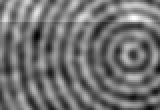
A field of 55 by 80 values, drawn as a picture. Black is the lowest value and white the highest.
Rings: centred on the middle right. Seam: horizontal, 20% of the way down, the top part higher. Lone odd cells: none.
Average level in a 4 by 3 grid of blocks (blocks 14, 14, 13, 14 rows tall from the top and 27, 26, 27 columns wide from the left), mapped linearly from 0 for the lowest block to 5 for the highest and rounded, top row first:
545
011
011
110
